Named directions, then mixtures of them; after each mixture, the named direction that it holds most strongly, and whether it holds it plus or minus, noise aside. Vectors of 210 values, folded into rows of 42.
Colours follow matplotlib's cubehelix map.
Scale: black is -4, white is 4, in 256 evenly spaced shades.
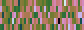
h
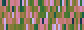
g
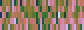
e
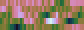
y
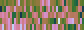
h, minus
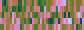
h, plus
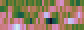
y, minus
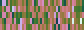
g, minus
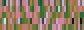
g, plus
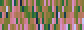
e, plus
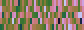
h, plus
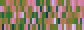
h, plus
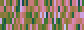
g, minus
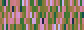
g, plus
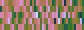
h, minus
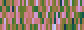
g, plus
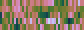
y, plus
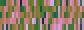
g, plus
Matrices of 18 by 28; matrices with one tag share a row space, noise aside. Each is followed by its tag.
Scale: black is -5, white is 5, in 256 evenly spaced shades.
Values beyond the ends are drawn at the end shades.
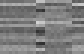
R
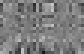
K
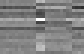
R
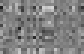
K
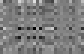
K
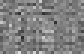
K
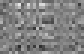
K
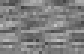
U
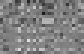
K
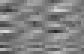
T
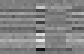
R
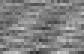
U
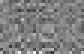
K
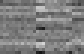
R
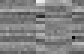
R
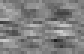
T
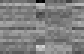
R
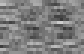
T
